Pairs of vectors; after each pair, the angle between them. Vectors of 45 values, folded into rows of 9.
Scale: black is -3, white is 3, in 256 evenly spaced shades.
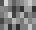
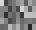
partly opposed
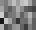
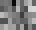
orthogonal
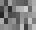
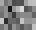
partly aligned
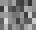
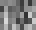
nearly parallel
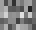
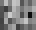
partly opposed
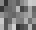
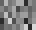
partly opposed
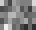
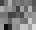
nearly opposite
